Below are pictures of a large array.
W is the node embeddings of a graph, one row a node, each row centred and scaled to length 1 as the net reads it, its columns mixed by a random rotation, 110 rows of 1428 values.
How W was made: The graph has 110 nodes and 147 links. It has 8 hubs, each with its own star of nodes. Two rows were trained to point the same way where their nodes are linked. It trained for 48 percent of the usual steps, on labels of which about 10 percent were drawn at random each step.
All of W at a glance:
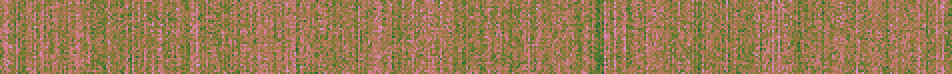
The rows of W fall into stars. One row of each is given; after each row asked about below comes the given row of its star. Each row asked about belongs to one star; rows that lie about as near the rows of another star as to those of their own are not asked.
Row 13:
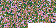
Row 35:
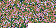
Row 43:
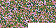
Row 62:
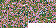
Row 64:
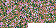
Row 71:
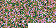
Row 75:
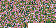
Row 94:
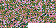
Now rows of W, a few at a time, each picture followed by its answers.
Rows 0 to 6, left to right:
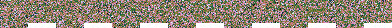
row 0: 71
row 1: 35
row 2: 75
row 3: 35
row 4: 94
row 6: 64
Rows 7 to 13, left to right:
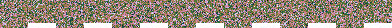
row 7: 62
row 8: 13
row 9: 71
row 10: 35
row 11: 94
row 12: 71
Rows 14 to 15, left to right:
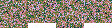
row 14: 43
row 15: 62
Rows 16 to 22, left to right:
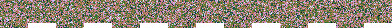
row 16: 71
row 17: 13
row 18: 43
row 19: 94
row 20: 94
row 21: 75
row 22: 94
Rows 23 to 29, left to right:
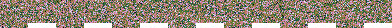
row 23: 75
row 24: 62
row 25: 35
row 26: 35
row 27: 94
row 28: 94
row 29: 62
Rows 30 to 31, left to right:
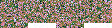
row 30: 35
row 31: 43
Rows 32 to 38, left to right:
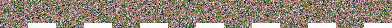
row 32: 43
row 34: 75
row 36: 13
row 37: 71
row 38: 13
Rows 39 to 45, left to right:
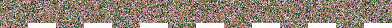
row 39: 94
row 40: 94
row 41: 64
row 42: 71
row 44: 43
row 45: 75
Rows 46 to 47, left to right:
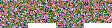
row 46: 75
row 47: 13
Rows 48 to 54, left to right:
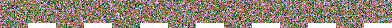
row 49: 43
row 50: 43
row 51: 62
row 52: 13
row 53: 64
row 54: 64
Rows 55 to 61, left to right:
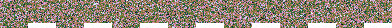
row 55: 13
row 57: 35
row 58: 64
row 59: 62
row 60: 75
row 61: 35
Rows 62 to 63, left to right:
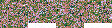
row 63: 75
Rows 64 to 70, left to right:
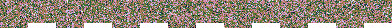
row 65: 94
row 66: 62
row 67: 75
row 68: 43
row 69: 75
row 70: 94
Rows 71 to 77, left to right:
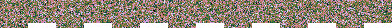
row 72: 75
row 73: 64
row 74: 35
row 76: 62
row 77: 75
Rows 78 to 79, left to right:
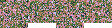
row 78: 71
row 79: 64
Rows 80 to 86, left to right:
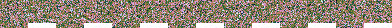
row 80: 13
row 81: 75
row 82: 71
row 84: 94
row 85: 94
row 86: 62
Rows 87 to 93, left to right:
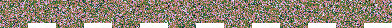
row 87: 75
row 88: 71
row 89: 71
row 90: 71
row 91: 94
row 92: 35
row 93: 35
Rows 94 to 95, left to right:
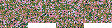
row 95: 94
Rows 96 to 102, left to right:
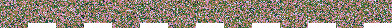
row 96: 35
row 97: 71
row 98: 43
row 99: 13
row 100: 64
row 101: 62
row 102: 62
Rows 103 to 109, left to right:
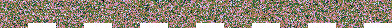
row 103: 13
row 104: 71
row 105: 94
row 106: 35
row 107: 35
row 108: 71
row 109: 62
